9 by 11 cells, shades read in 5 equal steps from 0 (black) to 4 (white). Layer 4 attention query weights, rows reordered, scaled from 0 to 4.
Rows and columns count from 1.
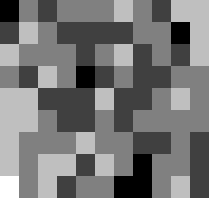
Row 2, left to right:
1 3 2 1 1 1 1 2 2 0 3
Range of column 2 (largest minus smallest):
2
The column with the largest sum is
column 1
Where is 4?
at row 9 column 1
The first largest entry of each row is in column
7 2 1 3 1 1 1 1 1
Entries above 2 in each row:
3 2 3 1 4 2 2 4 3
